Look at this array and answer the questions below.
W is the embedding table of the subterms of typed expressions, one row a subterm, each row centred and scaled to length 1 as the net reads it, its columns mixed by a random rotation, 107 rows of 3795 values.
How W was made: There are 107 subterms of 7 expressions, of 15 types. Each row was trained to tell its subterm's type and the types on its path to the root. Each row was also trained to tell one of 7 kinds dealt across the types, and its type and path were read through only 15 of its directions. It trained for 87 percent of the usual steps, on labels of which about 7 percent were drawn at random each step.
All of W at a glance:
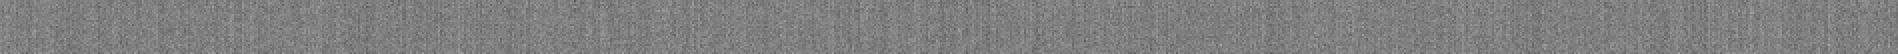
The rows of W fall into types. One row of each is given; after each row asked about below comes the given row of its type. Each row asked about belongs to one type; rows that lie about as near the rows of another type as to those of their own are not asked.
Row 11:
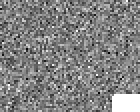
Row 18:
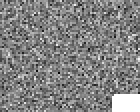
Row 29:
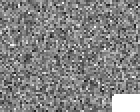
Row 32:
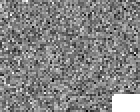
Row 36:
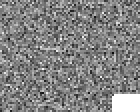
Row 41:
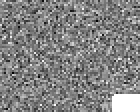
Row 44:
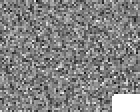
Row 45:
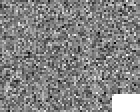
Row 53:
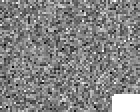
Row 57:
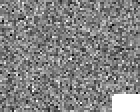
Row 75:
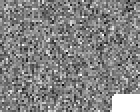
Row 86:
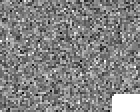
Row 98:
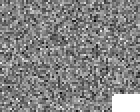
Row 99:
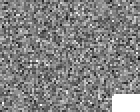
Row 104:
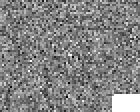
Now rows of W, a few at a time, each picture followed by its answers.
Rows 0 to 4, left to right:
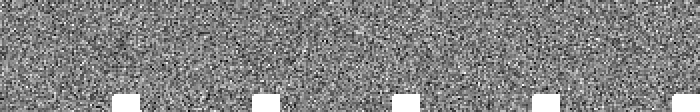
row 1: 32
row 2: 53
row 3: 57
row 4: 11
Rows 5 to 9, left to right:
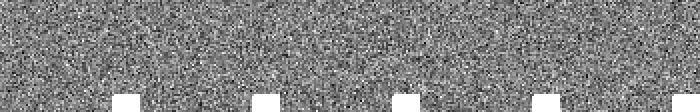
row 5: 98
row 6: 29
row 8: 53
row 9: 32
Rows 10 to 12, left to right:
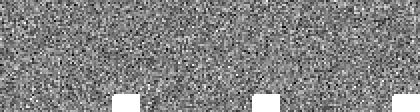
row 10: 57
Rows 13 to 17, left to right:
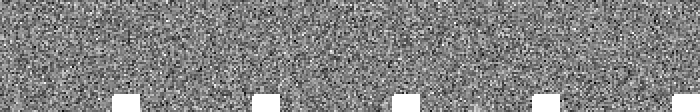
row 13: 99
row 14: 32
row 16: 36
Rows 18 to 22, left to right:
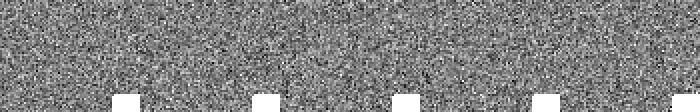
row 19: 57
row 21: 32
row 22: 53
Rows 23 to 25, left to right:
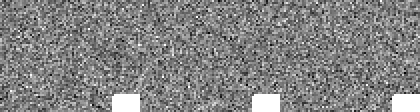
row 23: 75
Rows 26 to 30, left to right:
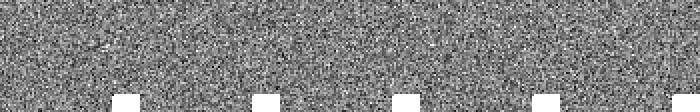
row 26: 36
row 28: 99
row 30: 18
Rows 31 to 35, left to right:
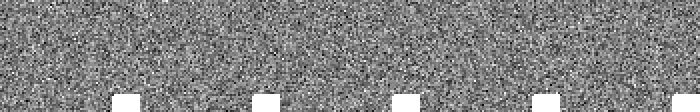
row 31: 86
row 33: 98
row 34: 53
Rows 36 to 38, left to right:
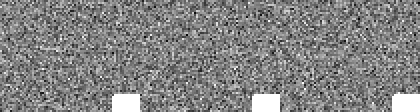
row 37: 32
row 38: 11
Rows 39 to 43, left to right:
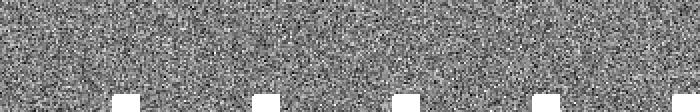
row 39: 29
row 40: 36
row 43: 45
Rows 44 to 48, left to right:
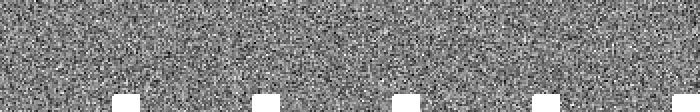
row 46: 98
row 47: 44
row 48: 104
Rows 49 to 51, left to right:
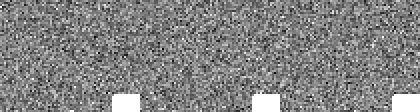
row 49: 11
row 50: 99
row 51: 86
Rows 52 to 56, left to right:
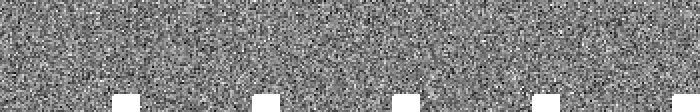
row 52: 18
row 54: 44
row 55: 99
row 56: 36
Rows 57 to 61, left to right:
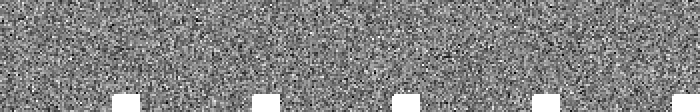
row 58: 104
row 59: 99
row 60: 29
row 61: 99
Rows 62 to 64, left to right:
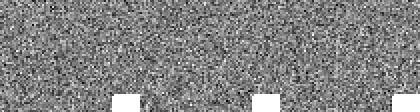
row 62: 36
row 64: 99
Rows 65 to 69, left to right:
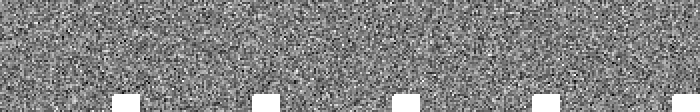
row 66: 11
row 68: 18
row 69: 18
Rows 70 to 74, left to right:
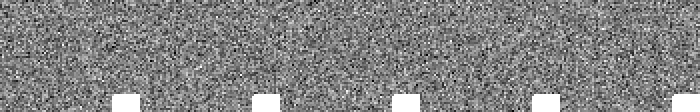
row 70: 45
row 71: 44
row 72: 32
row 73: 98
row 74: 36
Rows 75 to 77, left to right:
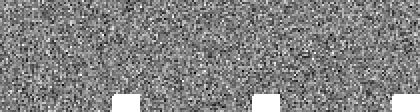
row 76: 11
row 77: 29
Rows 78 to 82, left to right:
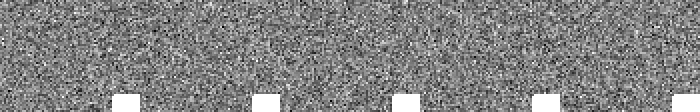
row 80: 11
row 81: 29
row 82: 53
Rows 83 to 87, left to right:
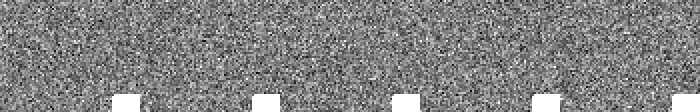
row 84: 44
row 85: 29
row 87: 57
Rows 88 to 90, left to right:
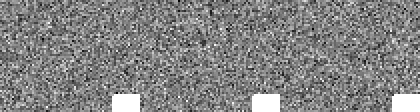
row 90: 32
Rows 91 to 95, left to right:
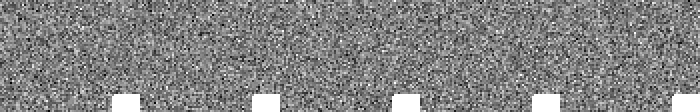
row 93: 36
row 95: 75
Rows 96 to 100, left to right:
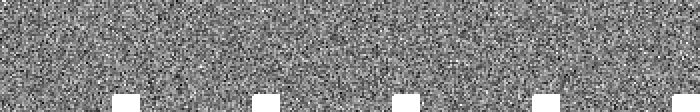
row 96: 29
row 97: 44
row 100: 45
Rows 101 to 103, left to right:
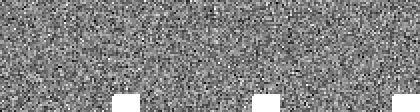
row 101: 75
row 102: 11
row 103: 57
